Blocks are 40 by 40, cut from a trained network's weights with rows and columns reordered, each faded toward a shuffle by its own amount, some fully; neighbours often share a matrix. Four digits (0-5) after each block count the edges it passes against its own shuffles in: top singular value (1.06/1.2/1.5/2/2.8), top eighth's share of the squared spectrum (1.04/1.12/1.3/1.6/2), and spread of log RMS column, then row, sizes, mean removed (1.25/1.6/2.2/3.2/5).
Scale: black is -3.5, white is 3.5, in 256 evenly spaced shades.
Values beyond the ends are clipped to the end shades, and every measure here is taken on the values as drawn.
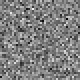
0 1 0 0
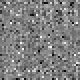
2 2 0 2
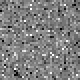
0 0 0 0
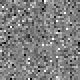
0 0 1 0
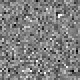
1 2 0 1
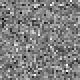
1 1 0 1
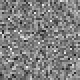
2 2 0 0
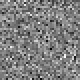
0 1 0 0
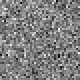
0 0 0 0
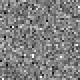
0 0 0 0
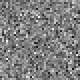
0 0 0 0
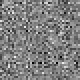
3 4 0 2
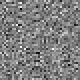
3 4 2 1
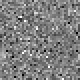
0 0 0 0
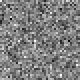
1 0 0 0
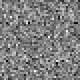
2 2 0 1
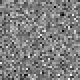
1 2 0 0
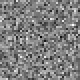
1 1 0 0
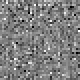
1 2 0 1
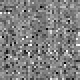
2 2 0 2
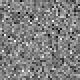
0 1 0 0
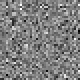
3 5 3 1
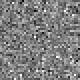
1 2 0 0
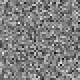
1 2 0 0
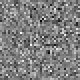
2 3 1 1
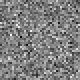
1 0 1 0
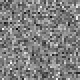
1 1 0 0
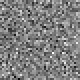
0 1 0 0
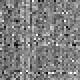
3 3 0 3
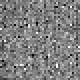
2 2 1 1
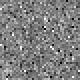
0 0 0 0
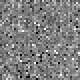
1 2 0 1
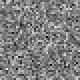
0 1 0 0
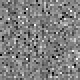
1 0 0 0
